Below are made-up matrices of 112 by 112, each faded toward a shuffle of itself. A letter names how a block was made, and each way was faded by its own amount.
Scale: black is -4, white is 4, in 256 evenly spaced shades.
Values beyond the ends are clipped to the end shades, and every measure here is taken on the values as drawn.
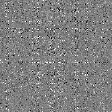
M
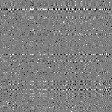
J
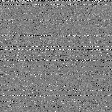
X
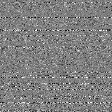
X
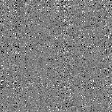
M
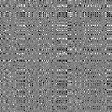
J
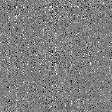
M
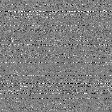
X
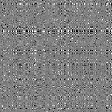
J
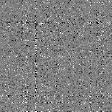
M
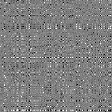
J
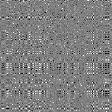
J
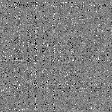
M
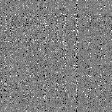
M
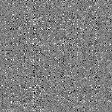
M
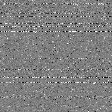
X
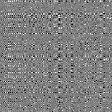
J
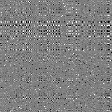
J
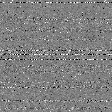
X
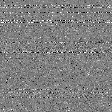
X
